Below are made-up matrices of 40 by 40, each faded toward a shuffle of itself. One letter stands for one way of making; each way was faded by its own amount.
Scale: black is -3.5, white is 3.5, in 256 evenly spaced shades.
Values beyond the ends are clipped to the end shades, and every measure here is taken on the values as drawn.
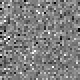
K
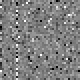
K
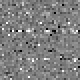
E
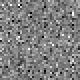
K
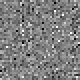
K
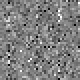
K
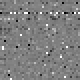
E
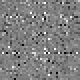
E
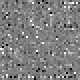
E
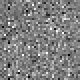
K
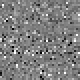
E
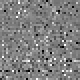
E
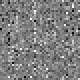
K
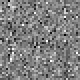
K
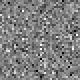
K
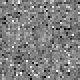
E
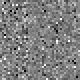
K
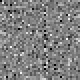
K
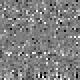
E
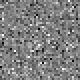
K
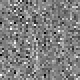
K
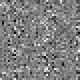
K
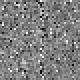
K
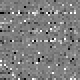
E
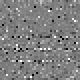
E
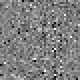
K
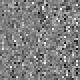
K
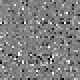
E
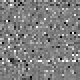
E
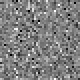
K
